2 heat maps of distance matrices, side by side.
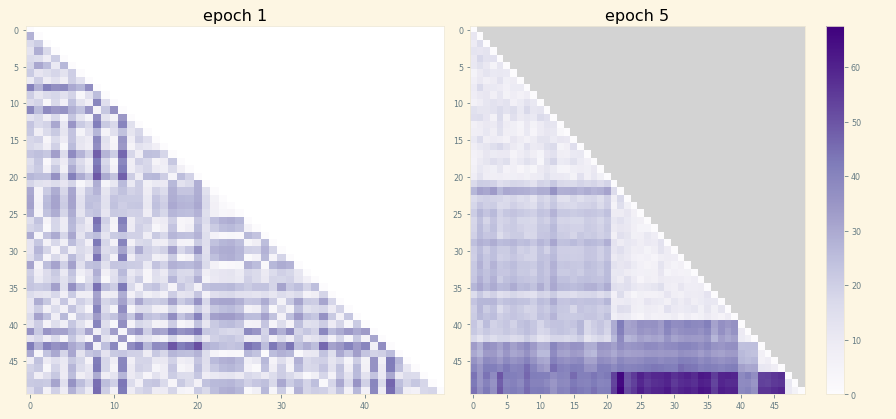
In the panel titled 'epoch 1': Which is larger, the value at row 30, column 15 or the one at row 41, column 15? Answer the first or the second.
the second
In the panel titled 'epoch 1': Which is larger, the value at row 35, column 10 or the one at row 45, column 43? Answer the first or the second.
the second
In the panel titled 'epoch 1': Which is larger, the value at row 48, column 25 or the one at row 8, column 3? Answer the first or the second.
the second
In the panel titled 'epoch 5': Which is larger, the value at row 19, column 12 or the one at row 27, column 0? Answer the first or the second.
the second
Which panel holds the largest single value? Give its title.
epoch 5
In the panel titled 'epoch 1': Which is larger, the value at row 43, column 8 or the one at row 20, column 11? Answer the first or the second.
the second
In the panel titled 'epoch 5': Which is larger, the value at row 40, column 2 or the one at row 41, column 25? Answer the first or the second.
the second
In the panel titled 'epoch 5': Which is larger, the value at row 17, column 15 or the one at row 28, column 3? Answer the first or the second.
the second
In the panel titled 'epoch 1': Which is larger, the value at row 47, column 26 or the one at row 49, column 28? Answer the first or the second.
the second
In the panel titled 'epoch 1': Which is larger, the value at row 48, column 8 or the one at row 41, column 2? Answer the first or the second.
the first
